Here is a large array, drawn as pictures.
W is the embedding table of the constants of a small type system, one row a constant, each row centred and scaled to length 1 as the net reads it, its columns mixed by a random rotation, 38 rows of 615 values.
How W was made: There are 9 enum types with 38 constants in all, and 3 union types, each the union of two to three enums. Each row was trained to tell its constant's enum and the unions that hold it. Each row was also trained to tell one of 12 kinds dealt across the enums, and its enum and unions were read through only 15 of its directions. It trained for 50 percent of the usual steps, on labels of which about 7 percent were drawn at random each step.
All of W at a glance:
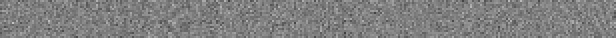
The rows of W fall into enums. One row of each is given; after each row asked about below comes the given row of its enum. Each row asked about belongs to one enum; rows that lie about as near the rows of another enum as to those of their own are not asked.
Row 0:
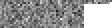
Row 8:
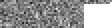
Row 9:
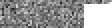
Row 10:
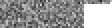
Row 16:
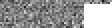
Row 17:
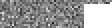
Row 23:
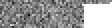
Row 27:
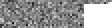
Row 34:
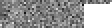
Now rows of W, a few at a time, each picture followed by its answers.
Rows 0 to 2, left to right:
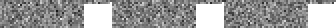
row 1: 0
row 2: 23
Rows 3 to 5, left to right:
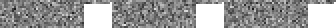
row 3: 9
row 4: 27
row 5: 17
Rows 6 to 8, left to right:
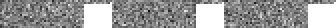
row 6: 23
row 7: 27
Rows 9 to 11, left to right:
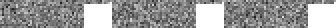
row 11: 17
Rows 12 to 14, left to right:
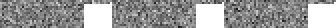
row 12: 9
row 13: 16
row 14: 10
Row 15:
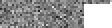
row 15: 34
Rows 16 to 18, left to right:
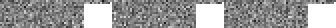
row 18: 0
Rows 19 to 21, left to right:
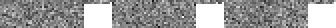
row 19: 27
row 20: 34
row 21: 34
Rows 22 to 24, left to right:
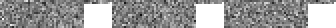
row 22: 27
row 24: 0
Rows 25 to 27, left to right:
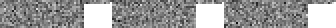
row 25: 27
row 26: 23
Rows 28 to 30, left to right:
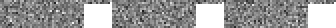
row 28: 16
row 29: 0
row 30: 23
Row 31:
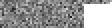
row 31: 9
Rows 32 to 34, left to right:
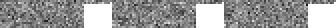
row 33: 34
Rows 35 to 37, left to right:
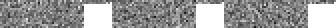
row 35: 0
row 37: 10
